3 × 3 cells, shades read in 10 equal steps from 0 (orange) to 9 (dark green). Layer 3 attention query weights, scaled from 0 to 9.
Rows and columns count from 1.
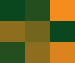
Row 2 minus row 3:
-4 1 8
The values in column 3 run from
0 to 9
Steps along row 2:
up up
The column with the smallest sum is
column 3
